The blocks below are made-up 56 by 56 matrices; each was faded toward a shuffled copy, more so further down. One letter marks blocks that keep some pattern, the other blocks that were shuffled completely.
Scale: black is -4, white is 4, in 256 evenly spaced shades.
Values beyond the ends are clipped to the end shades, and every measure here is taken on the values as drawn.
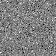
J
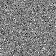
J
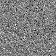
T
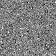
J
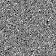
T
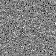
J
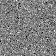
J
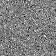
J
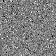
T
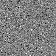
J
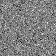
J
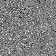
T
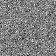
T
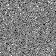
J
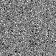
J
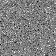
J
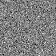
J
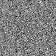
T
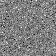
T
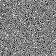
J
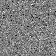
J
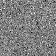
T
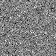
J
